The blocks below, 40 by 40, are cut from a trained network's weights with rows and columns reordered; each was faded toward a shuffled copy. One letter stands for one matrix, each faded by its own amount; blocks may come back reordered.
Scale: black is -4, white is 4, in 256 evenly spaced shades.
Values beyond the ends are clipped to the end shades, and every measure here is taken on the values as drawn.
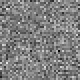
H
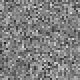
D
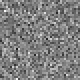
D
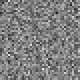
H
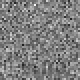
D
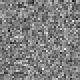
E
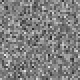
D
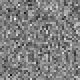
H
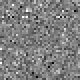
E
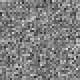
D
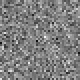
E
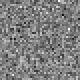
E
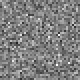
E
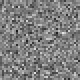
D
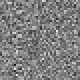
H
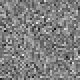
E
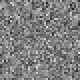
D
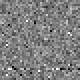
E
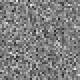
D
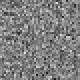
D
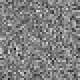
D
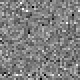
E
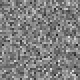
H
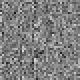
H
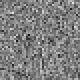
D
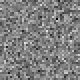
E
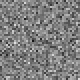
D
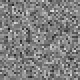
D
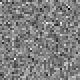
E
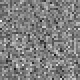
D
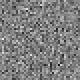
H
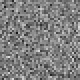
D
